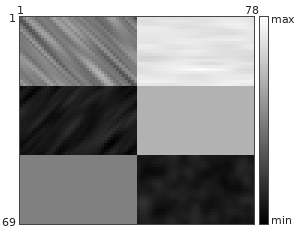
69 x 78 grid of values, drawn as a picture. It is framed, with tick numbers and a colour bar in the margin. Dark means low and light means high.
The table splits into 3 rows of 2 panels. Panel 1,1: middling, slanting down to the right. Panel 1,2: very high, streaked across, faint in contrast. Panel 2,1: very low, slanting up to the right, faint in contrast. Panel 2,2: high, flat. Panel 3,1: middling, flat. Panel 3,2: very low, blotchy, faint in contrast.
